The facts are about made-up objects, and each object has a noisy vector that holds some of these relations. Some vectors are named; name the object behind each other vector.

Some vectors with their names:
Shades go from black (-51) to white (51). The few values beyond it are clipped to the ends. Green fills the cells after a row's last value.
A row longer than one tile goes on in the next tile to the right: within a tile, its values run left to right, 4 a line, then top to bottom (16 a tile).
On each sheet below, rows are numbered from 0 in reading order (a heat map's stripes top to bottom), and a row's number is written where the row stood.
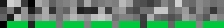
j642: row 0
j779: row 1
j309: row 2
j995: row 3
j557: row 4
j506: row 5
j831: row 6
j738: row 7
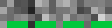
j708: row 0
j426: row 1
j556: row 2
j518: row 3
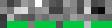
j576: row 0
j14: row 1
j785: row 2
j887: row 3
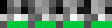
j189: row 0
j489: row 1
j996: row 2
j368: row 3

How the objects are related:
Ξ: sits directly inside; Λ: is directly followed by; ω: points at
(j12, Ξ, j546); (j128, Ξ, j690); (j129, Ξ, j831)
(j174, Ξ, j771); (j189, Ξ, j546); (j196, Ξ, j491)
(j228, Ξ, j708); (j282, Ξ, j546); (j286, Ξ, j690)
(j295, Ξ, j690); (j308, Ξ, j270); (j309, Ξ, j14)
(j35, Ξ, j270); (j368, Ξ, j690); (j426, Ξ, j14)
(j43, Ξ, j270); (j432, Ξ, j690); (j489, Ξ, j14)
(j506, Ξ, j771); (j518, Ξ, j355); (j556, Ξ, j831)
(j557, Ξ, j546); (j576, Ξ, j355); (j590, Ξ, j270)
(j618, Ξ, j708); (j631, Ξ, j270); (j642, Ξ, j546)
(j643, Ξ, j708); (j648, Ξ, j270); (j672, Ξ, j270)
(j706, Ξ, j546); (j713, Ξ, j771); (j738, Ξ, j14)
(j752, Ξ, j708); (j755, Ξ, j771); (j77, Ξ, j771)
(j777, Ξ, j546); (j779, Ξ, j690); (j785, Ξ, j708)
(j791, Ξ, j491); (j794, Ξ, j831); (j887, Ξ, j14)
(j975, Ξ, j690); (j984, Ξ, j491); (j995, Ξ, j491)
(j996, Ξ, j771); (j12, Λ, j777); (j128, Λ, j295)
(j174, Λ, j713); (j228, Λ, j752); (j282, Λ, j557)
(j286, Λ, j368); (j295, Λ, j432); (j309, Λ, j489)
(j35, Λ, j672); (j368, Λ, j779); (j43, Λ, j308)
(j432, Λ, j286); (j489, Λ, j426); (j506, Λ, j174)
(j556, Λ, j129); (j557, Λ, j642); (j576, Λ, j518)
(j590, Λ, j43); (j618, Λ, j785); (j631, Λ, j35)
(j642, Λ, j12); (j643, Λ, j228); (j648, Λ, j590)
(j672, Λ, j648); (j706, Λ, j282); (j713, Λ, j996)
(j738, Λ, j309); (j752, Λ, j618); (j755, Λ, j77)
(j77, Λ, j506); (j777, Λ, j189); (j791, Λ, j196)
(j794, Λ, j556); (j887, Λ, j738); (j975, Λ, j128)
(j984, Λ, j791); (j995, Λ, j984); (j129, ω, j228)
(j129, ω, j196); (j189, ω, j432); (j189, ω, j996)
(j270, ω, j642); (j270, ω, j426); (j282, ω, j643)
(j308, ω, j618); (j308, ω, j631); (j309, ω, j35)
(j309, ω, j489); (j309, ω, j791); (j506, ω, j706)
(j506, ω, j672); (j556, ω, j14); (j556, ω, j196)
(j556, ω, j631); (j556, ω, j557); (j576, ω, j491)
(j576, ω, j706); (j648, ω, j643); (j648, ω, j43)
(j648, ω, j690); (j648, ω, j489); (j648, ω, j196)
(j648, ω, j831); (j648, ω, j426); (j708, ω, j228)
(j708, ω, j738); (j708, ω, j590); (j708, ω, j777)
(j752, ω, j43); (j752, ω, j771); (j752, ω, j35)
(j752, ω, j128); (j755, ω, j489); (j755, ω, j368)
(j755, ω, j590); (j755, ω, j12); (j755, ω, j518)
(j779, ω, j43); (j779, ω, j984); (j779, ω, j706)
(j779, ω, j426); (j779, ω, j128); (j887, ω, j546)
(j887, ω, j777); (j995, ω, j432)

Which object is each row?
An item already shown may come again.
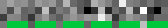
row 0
j975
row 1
j128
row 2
j355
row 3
j432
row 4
j690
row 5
j546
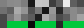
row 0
j984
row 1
j642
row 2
j270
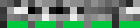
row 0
j672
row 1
j432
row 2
j432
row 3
j129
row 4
j672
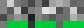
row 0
j771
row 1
j491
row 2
j35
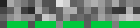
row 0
j286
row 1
j590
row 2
j631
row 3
j643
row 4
j995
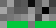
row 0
j708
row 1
j777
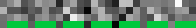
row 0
j282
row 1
j295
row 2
j12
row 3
j43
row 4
j642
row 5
j518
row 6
j14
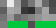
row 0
j618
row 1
j648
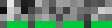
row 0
j308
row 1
j286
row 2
j975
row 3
j506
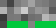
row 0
j706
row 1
j755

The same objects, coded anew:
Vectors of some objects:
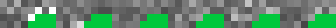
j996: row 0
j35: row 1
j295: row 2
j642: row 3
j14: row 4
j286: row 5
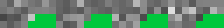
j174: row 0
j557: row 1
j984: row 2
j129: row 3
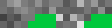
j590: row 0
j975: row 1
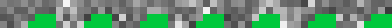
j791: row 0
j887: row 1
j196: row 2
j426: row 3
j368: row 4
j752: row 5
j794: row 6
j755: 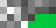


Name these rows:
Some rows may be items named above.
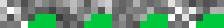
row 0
j755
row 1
j777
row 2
j642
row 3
j995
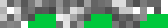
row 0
j755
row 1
j282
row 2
j189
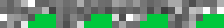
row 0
j643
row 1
j518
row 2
j706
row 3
j432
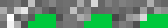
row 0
j648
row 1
j546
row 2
j491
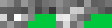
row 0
j706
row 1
j282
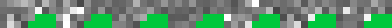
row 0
j426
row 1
j270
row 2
j642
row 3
j672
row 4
j643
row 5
j43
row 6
j771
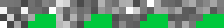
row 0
j308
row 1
j506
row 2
j708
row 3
j489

